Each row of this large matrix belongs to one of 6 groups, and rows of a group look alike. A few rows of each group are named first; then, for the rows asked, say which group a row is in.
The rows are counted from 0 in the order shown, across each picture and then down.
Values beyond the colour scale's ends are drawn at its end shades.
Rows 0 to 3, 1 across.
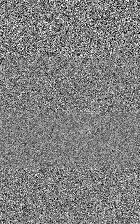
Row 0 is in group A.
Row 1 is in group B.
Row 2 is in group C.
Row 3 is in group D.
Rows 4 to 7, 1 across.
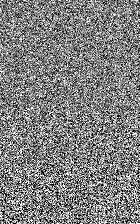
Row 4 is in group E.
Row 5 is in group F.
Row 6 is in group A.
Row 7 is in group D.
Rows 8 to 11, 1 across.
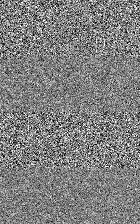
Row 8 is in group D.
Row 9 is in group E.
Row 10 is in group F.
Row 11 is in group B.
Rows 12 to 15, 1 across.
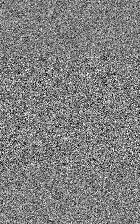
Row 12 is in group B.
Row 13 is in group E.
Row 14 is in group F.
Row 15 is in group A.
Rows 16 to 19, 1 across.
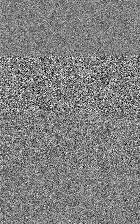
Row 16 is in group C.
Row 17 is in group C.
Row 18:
E
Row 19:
E
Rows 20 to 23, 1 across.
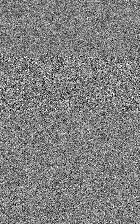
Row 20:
E
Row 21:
D
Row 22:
C
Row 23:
F
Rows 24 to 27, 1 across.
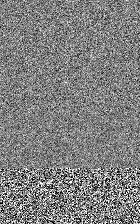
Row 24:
A
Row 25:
F
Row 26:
F
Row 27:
A
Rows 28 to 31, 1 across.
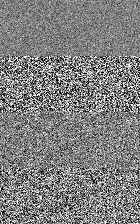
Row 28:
B
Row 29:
D
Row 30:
D
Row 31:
D
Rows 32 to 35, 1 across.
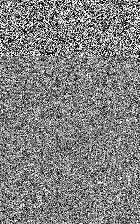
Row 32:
C
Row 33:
E
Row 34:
D
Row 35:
D
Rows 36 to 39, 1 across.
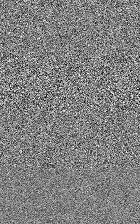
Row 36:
D
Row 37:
F
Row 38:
A
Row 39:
C
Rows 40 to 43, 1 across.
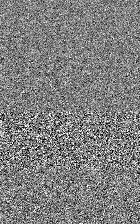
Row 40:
F
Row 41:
B
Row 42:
B
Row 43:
E
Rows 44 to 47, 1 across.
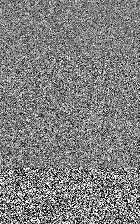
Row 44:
B
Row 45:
A
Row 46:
E
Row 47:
F
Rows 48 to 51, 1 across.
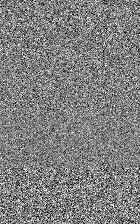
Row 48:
E
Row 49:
A
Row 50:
C
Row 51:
F
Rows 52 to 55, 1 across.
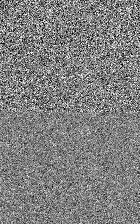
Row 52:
D
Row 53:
C
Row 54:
C
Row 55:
E
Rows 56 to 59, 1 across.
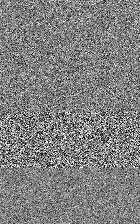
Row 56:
C
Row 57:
F
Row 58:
C
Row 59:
F
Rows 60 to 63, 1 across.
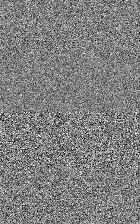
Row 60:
F
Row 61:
E
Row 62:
B
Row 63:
B
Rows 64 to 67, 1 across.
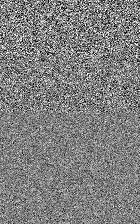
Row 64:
A
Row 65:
E
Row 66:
A
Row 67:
F
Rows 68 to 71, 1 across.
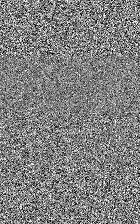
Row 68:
A
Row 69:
D
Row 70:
F
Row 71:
A
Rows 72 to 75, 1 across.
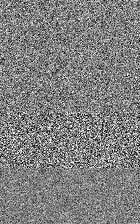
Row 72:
C
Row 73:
B
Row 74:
A
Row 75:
D
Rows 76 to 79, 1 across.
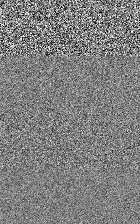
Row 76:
B
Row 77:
A
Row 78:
B
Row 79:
E
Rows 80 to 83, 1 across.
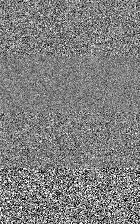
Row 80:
B
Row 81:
E
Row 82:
B
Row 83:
E
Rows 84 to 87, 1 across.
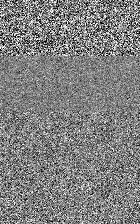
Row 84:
F
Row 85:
D
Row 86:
F
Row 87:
C
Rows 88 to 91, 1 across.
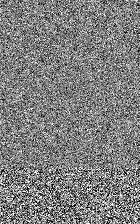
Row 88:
E
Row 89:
D
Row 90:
E
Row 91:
B
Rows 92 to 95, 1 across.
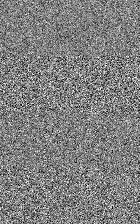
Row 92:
D
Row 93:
A
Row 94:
E
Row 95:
E
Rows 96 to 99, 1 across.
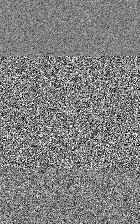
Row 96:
C
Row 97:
A
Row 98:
A
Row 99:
E
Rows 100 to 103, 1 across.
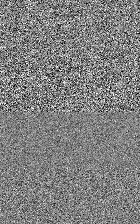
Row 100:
F
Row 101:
F
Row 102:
F
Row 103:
A
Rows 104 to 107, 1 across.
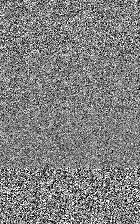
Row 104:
F
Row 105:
F
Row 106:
B
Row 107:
A
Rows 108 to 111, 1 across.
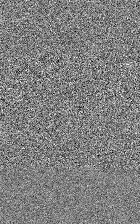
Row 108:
B
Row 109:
D
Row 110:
B
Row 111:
E
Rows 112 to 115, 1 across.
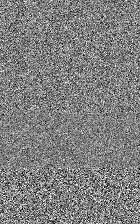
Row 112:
F
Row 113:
F
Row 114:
B
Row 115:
A
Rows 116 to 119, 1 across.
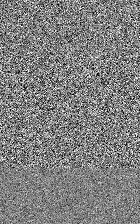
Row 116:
D
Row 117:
C
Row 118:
F
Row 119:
D
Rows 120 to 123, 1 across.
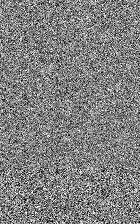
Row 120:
C
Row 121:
D
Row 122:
F
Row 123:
C
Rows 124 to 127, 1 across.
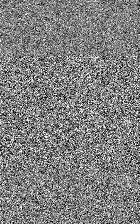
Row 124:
E
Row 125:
C
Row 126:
E
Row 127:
E
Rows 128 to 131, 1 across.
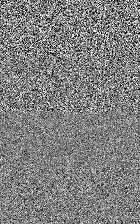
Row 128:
A
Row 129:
A
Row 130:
D
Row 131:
C
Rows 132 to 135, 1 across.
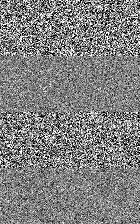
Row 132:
A
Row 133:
A
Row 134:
E
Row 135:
C
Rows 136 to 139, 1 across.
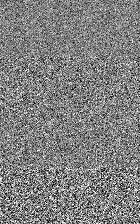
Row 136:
F
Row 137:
D
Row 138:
D
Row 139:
C
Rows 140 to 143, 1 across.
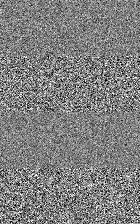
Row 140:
B
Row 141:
A
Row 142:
A
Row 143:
D
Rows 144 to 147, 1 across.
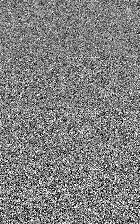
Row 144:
E
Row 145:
C
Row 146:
C
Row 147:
F
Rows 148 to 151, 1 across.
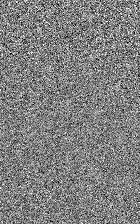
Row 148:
D
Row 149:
D
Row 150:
F
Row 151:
E
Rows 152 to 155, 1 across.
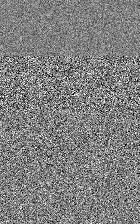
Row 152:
A
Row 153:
F
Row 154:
B
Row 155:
A
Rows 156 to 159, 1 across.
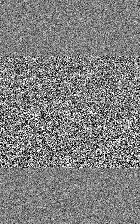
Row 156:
A
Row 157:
F
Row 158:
D
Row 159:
F
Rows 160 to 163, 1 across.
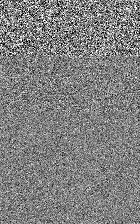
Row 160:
D
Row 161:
B
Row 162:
F
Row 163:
C
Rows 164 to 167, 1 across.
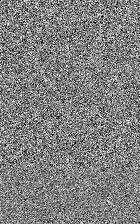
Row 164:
D
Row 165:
E
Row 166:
D
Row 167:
C
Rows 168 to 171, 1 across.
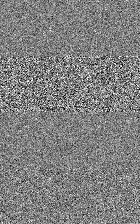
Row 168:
A
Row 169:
C
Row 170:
D
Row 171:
D
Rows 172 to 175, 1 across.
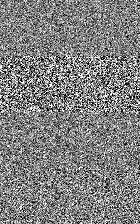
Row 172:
A
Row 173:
C
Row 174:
E
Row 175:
A
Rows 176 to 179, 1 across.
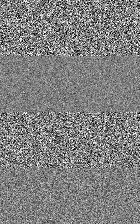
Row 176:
A
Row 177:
B
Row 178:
A
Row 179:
A
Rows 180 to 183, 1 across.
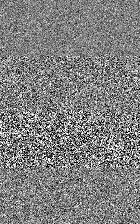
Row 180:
F
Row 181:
A
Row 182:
B
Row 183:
F
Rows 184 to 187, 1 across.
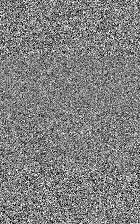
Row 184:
F
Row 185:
A
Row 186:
C
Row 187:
D
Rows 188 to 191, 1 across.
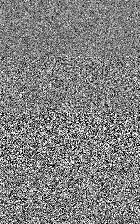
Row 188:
B
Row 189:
A
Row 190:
A
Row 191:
F
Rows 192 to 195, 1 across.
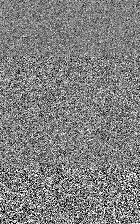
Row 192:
B
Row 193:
F
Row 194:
C
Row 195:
D
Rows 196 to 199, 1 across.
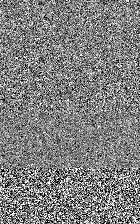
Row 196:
E
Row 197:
D
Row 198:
D
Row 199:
B
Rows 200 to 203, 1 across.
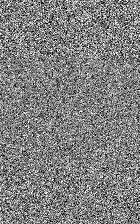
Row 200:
C
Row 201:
E
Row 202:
D
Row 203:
E
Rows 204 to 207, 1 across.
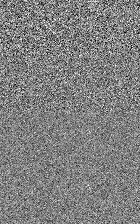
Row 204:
E
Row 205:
F
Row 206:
C
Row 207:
C
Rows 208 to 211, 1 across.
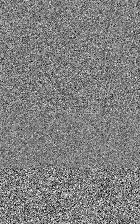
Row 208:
B
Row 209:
B
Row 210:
C
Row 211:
F
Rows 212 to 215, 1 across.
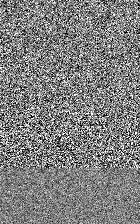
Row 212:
E
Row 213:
F
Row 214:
B
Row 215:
E
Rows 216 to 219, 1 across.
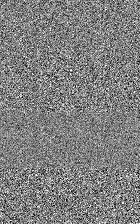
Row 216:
A
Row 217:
A
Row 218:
A
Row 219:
D
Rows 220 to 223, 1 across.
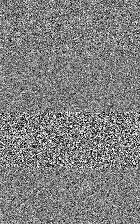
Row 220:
F
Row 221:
B
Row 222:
A
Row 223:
C
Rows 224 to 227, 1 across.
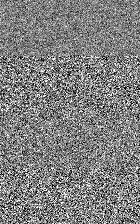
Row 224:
F
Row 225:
E
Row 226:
D
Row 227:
F
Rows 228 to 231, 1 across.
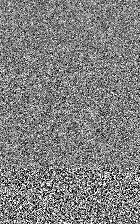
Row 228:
C
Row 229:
F
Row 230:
C
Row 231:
A
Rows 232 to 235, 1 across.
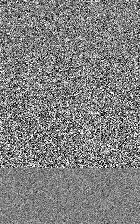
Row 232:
E
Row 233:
F
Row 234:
C
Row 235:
C
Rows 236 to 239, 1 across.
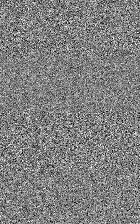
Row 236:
F
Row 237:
F
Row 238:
A
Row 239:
D
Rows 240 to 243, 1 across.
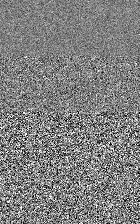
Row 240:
E
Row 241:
D
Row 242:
F
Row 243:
E
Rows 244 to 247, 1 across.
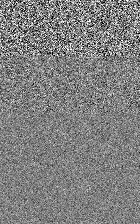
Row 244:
C
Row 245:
E
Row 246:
C
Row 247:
C
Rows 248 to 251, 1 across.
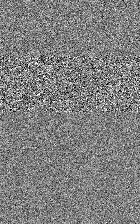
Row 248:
F
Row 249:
D
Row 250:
B
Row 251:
F
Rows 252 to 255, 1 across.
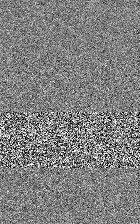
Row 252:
E
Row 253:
A
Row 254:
F
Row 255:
D
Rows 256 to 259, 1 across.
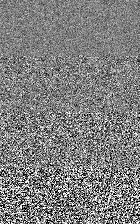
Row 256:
E
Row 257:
E
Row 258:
A
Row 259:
B
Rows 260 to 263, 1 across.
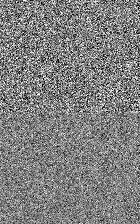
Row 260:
E
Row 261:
D
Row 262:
C
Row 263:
E
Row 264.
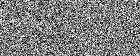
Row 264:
B
